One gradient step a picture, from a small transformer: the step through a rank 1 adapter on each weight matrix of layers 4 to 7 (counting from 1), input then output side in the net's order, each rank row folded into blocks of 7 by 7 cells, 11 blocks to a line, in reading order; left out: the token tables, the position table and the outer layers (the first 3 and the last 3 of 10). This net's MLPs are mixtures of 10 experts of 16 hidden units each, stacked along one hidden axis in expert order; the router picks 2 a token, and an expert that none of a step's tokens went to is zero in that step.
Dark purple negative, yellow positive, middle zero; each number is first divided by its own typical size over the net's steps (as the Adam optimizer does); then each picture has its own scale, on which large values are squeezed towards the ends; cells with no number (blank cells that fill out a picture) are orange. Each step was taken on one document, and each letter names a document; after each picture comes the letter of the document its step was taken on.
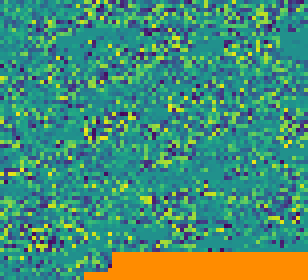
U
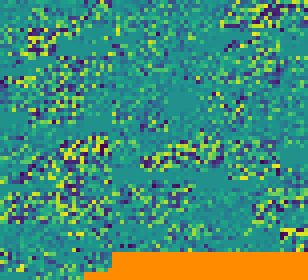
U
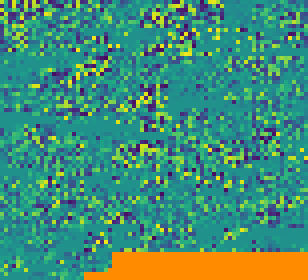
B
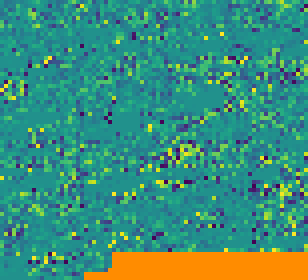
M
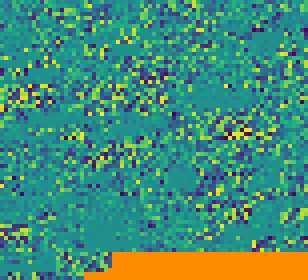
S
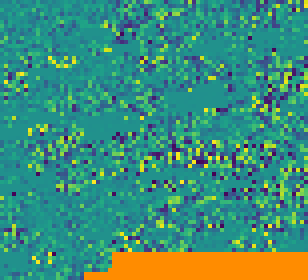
M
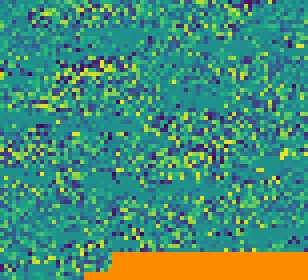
B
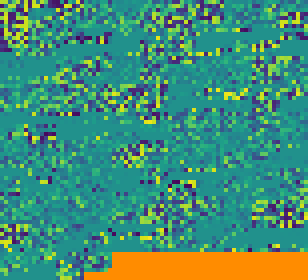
B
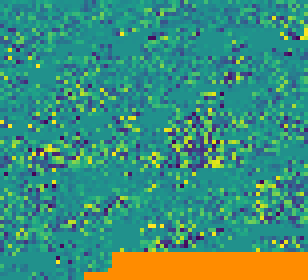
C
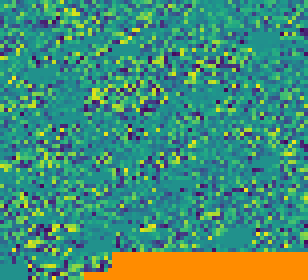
S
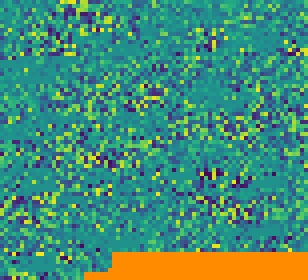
S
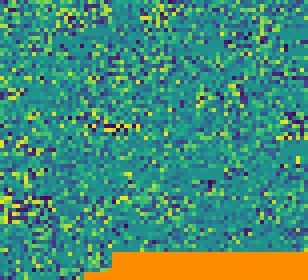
U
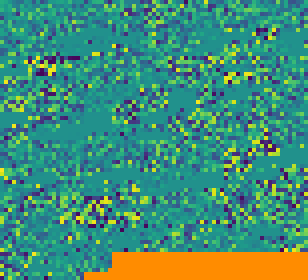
U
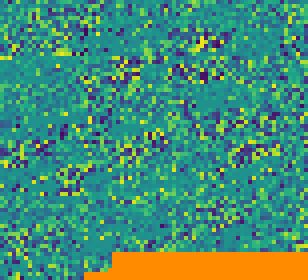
S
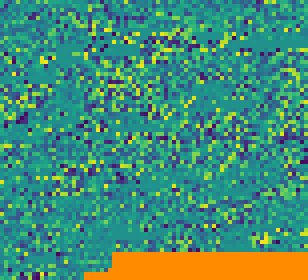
S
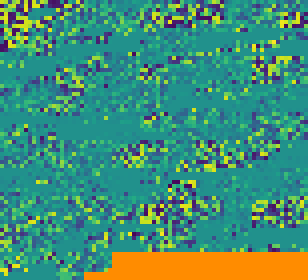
B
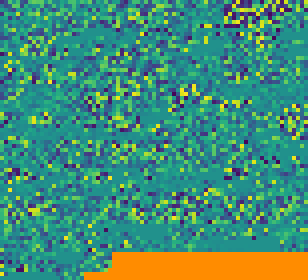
U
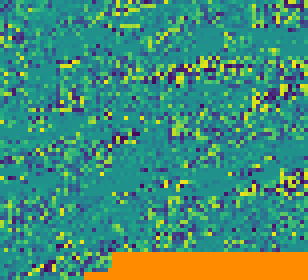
M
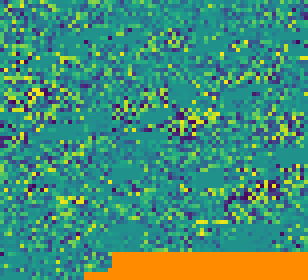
U
